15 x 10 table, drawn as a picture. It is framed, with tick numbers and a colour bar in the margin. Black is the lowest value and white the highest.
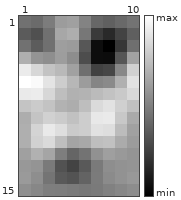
Ninth with the highest average: middle left. Ninth with the lowest average: top right. Roughest part: top right. Stripes: none. Calmest part: bottom right.
